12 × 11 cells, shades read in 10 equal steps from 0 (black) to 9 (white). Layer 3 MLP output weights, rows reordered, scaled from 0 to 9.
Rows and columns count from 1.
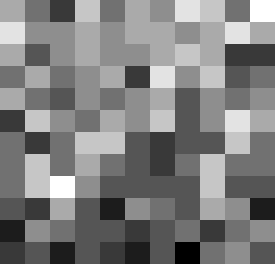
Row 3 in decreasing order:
7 6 6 6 6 5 5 5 3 2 2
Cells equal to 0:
1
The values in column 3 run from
1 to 9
